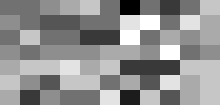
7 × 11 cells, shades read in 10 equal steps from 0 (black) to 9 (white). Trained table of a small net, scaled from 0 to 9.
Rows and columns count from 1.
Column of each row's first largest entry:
5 8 7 9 4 9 6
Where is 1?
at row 7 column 7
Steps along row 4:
down up same same up same down up down up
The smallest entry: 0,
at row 1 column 7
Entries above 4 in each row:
4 5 5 9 8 8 6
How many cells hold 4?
18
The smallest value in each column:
4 2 3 3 2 2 0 2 2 4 5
